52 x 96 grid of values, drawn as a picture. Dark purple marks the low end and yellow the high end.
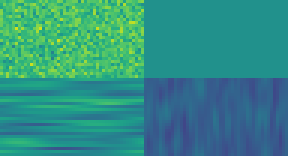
It is made of 2 by 2 panels. Panel 1,1: high, fine-grained. Panel 1,2: middling, flat. Panel 2,1: middling, streaked across. Panel 2,2: low, streaked downward, faint in contrast.
